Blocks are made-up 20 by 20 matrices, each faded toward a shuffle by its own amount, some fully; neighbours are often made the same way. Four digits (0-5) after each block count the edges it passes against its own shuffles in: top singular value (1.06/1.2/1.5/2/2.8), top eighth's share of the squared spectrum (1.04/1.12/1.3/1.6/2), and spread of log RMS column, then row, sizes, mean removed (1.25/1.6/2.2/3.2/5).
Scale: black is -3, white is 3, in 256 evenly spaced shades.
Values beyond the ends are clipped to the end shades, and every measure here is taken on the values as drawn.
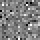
2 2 0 1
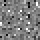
1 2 1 0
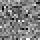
1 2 0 0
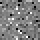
0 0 0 0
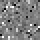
0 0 0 0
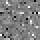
1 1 0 0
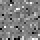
2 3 0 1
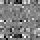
3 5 1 3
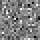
1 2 0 0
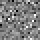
0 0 0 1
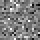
2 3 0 1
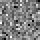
0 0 0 0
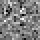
2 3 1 0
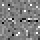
2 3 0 1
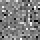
2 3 0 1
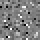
2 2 0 0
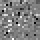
2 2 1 0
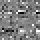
3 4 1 2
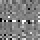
3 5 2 2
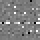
2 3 0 1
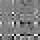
4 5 2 3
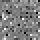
2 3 0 1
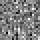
1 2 0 0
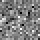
0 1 0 0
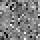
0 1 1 0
